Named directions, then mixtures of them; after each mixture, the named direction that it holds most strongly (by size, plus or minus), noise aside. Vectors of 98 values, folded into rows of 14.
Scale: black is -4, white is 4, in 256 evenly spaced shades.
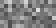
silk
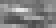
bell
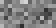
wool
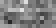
bell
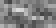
bell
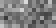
wool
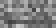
silk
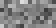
wool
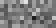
silk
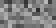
silk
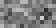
wool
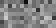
silk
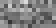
silk
